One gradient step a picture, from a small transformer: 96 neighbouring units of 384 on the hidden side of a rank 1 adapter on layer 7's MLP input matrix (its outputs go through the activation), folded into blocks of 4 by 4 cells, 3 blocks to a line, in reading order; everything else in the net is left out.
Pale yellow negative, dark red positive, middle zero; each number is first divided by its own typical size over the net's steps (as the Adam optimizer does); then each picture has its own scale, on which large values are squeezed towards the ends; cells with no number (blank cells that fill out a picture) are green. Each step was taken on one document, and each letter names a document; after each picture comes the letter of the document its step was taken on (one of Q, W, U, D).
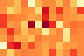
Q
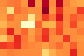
Q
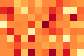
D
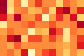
D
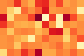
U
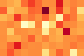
Q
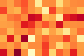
U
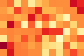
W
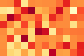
D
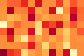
D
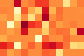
W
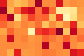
D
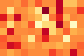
Q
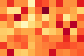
Q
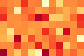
U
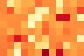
U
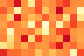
U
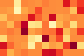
W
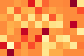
W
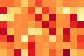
D
